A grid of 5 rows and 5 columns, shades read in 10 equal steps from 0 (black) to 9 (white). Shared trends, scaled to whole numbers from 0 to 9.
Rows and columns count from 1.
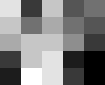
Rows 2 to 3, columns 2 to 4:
4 6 4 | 7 7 5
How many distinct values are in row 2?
4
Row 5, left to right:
1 9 8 2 0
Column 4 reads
3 4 5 1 2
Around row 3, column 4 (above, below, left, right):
4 1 7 2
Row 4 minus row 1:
-6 5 1 -2 -4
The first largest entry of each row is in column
1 1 2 3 2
